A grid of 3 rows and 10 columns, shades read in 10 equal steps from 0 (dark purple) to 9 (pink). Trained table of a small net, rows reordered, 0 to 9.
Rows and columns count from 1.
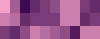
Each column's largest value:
9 6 4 7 6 5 7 7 7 7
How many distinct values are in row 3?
7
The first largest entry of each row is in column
1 1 4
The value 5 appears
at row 1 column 2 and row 3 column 6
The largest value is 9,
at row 1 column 1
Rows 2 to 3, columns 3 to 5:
2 3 3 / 4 7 6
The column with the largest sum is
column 1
